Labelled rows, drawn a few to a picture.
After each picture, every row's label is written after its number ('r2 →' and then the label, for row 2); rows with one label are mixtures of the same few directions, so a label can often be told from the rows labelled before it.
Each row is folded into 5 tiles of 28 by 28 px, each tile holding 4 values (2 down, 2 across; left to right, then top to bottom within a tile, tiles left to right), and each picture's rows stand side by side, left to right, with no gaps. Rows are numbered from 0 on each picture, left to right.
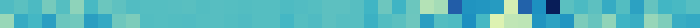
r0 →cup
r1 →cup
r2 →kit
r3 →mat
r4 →cup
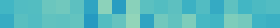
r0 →kit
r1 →cup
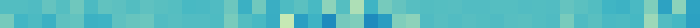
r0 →cup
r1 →kit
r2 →cup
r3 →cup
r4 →kit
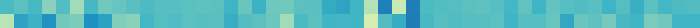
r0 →cup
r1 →kit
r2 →kit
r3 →kit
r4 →cup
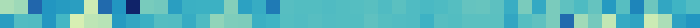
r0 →mat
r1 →mat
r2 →kit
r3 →kit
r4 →cup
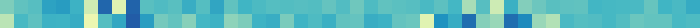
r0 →kit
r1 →cup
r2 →cup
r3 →cup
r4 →mat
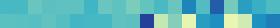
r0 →mat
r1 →cup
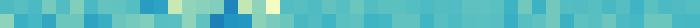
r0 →cup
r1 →mat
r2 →cup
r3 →kit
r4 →cup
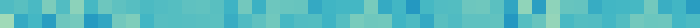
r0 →cup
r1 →kit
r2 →mat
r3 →kit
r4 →mat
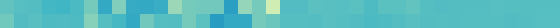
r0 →kit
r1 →mat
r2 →mat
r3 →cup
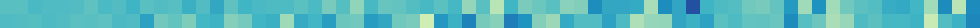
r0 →mat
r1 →cup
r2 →cup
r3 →cup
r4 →mat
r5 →kit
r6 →kit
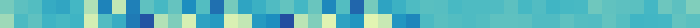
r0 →kit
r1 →cup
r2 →cup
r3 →mat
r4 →mat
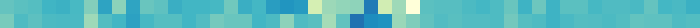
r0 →kit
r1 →mat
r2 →mat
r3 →kit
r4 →mat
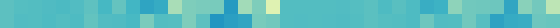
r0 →kit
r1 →mat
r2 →kit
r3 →mat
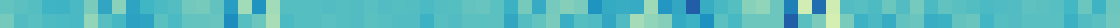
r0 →kit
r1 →kit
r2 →cup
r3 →kit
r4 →mat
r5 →kit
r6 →cup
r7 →kit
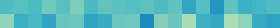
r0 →cup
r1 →cup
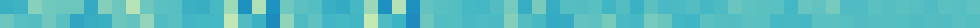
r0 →mat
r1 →kit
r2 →kit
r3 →kit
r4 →cup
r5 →mat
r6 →mat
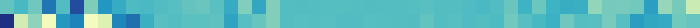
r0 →cup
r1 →kit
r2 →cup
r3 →kit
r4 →mat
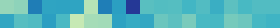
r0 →mat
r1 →cup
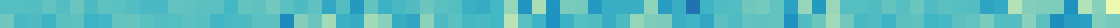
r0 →cup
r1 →mat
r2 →cup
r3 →kit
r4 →mat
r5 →kit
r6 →cup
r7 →mat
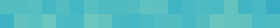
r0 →cup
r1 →mat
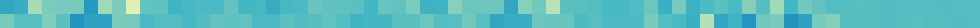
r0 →mat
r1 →mat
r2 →mat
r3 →mat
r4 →kit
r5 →cup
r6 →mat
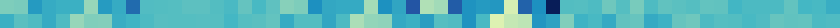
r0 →mat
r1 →kit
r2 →mat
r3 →mat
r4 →cup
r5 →mat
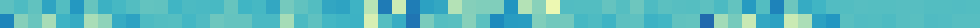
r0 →cup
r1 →mat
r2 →kit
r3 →mat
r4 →cup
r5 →cup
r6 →cup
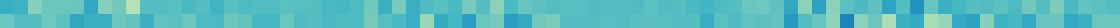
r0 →mat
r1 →cup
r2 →kit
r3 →cup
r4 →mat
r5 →kit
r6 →cup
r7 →cup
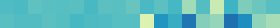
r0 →mat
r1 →cup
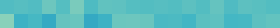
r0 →cup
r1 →cup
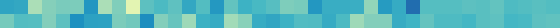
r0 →mat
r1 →cup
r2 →mat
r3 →cup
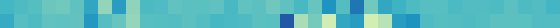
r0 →kit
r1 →mat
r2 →cup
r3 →mat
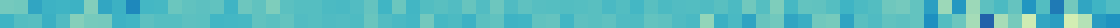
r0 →mat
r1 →mat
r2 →kit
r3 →cup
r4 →cup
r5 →cup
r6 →kit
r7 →cup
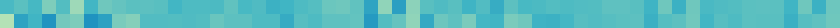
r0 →cup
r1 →mat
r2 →kit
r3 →cup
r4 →kit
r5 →kit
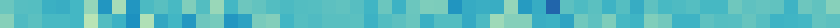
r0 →kit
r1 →cup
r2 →kit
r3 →mat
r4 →cup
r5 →mat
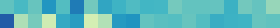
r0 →cup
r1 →mat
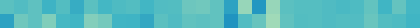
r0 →cup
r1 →kit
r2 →kit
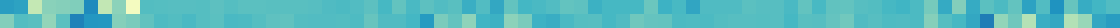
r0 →mat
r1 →cup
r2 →kit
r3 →cup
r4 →mat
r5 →kit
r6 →kit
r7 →cup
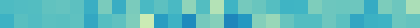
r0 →kit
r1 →cup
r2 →mat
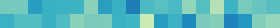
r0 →mat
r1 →cup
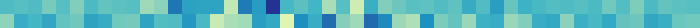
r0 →cup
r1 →mat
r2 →cup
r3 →cup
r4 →cup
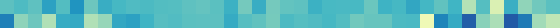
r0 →cup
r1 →kit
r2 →mat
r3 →cup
